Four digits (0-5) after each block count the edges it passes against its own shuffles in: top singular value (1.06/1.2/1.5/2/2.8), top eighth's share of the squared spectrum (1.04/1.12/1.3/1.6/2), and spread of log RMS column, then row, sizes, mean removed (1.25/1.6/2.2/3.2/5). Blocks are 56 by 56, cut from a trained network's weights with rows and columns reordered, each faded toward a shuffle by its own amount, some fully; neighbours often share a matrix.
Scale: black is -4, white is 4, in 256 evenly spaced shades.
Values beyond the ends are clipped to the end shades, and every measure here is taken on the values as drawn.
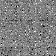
1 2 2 0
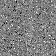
0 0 0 0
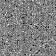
1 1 0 1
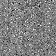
0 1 0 0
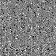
1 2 0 1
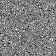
0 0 0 0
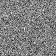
0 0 0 0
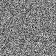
0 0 0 0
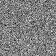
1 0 0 0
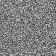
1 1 0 0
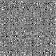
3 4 1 3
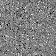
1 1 0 0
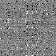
3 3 2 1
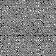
2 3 2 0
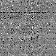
3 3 2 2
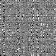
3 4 3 1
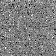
1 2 1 0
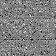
2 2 1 1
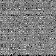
3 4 2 2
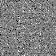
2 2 1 0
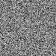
1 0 0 0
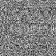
3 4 1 1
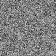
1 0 0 0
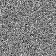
1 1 0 0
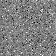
0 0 0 0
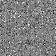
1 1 0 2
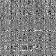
3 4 1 3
